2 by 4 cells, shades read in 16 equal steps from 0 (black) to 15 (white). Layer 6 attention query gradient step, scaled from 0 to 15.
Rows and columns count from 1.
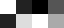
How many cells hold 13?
1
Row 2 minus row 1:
-13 11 15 5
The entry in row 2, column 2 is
13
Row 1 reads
15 2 0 5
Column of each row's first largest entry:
1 3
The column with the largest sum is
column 1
